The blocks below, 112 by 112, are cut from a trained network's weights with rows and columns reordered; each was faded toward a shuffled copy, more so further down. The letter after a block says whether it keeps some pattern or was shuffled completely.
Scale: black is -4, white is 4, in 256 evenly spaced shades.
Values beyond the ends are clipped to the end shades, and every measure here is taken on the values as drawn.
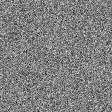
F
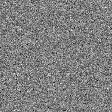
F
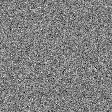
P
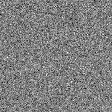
F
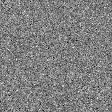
P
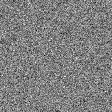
F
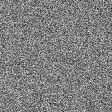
P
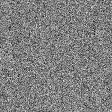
F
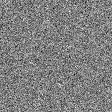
P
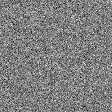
F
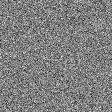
P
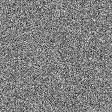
P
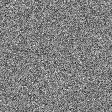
P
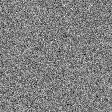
P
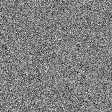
P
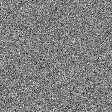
F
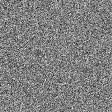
F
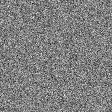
P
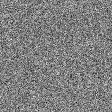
P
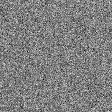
F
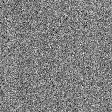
F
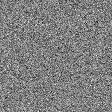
P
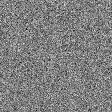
P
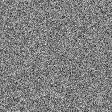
P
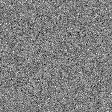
P
